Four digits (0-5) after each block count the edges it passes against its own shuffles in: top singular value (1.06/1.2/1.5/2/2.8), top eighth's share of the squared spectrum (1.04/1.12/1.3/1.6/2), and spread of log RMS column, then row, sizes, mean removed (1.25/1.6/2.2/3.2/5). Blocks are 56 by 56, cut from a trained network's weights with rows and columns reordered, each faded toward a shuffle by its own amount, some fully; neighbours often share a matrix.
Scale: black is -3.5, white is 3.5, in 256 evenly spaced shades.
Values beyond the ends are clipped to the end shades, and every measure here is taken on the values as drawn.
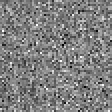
0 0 0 0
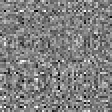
4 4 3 2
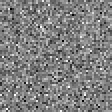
1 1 0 0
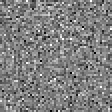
0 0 0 0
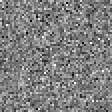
0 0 0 0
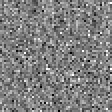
1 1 1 0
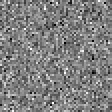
2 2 1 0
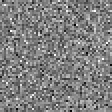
0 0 0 0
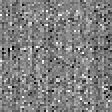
3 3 0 2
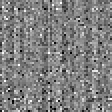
3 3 1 2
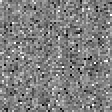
1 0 0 0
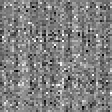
3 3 0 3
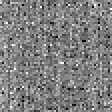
3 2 0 2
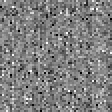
2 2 0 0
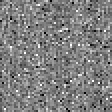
2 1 0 0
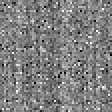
3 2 0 2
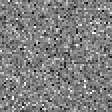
0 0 0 0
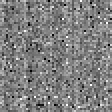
2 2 0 1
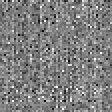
3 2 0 2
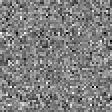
3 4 2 2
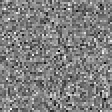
2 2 1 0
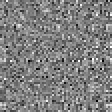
3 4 2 2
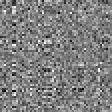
4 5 3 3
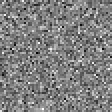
0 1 0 0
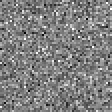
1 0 0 0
